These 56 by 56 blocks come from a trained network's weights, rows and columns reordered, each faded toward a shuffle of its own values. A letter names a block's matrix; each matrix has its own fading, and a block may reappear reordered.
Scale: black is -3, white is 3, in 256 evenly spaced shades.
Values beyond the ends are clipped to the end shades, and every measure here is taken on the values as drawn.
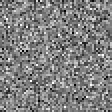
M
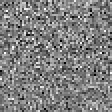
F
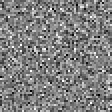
M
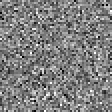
M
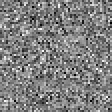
M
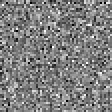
F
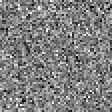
M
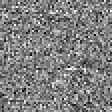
M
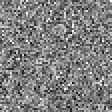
M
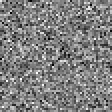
M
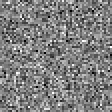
M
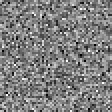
M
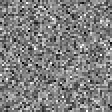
M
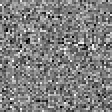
F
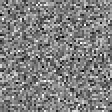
M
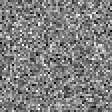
M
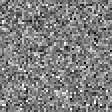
F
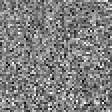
M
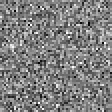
M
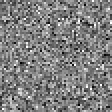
F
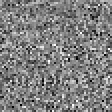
F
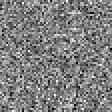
M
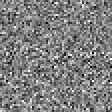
F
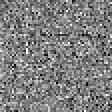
F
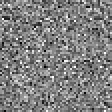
F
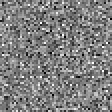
F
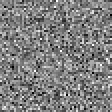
F
